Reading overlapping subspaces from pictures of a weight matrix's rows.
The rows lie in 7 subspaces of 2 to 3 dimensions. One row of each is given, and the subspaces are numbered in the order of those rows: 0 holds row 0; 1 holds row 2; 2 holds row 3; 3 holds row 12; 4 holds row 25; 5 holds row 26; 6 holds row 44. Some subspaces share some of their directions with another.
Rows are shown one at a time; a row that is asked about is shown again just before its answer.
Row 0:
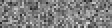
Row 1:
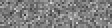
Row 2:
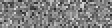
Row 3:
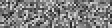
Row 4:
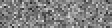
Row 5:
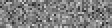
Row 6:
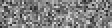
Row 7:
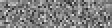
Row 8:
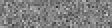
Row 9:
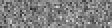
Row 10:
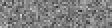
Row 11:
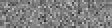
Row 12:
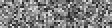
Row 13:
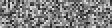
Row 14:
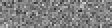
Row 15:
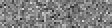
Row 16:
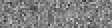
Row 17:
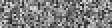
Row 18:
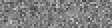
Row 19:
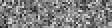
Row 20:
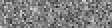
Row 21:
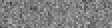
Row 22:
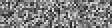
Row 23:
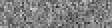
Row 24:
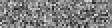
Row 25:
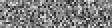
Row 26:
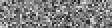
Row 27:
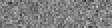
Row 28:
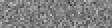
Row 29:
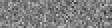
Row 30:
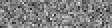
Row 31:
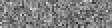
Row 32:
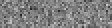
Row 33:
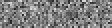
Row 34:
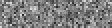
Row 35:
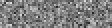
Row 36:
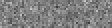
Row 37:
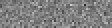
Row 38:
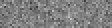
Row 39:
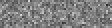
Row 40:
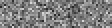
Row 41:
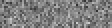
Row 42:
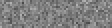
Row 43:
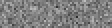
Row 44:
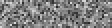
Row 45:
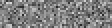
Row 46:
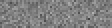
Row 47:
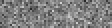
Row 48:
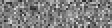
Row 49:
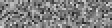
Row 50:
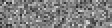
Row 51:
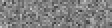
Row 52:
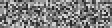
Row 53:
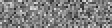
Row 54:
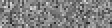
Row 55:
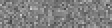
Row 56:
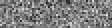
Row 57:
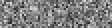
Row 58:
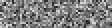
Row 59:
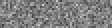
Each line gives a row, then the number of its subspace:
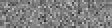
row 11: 4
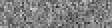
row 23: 0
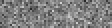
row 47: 3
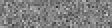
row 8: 0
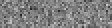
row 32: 6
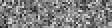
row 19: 1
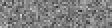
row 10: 1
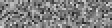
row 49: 6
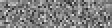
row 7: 4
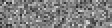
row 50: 5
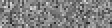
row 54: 2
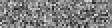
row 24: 0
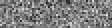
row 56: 0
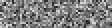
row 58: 5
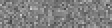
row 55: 6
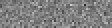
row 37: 4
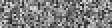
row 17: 2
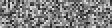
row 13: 2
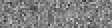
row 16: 1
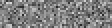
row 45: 5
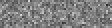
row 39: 6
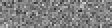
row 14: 1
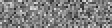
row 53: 1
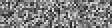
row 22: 2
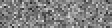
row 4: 3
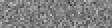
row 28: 4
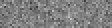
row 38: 3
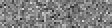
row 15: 3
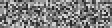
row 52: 0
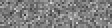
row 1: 2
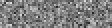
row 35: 5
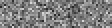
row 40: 3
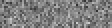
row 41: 2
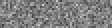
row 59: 2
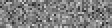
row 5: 5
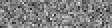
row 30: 5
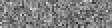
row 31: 0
